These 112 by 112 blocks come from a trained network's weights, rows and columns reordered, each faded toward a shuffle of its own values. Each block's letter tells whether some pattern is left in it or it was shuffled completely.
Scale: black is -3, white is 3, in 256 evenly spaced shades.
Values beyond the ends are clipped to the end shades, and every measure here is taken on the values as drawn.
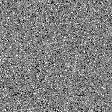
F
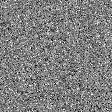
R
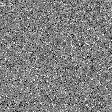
F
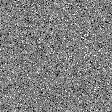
R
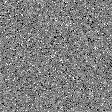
R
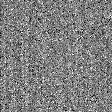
F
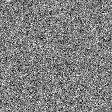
R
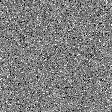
R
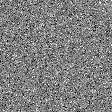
R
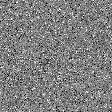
F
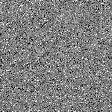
F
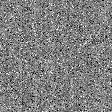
F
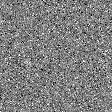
R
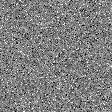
R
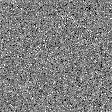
R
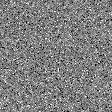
R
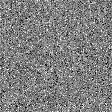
F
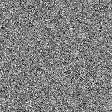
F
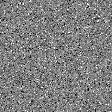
F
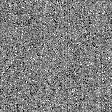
F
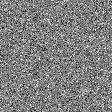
R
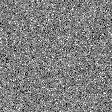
R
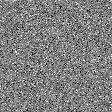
R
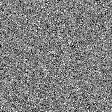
R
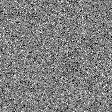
R
